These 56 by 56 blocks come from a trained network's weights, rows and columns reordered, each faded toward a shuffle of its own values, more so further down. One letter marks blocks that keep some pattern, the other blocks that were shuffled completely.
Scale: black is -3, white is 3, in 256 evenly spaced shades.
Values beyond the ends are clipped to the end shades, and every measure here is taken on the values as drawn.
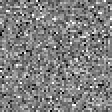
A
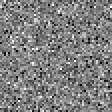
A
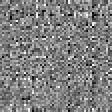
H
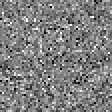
A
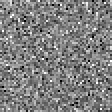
A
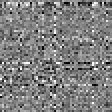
H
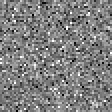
A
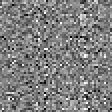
H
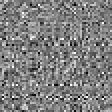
H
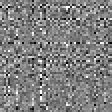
H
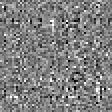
H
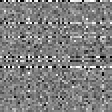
H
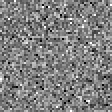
A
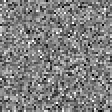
A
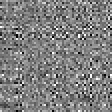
H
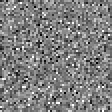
A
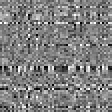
H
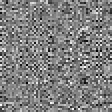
H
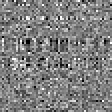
H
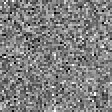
A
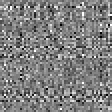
H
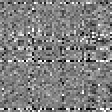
H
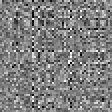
H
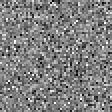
A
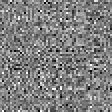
H
